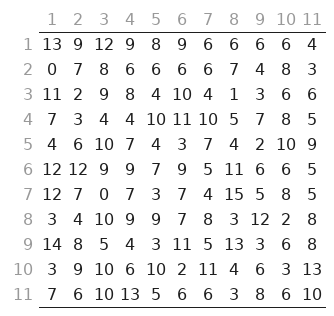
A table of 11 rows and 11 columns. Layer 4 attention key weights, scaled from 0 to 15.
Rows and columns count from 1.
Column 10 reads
6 8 6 8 10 6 8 2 6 3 6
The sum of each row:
88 61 64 74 66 91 73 75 80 77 80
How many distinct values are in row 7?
8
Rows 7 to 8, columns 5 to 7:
3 7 4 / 9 7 8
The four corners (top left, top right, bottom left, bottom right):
13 4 7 10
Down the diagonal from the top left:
13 7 9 4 4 9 4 3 3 3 10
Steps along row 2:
up up down same same same up down up down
